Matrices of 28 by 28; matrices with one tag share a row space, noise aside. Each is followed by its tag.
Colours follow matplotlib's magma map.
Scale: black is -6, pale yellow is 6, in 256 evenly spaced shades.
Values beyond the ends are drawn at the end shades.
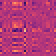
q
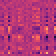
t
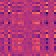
t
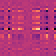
t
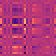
q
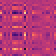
q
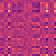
t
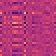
q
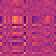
q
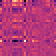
q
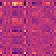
q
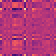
q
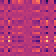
t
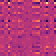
t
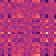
t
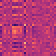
q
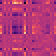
q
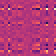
t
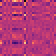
q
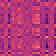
t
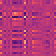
q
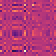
q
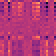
t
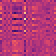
q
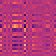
q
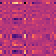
q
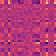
t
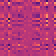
t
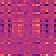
t
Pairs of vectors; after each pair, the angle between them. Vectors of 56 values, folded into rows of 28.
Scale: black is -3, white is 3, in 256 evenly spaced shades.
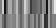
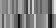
orthogonal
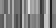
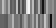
partly aligned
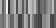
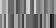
partly aligned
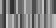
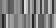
partly aligned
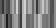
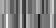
nearly opposite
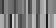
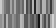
orthogonal
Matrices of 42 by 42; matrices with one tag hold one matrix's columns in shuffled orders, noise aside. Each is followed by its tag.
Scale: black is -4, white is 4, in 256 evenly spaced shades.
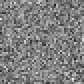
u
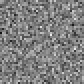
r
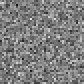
u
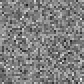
u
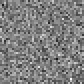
u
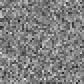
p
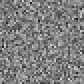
p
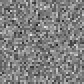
r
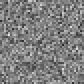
r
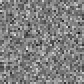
r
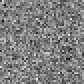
u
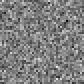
p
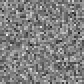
r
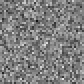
p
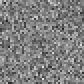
p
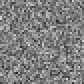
p
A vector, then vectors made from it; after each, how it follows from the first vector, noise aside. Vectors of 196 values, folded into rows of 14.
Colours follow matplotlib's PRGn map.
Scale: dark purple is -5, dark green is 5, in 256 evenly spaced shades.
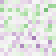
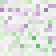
negated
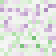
negated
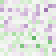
negated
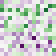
scaled up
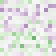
negated
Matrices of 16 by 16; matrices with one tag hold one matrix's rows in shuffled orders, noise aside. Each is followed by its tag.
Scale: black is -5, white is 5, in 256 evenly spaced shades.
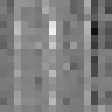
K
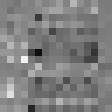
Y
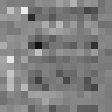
Y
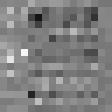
Y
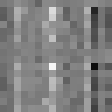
K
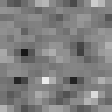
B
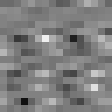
B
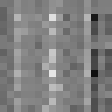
K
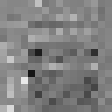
Y
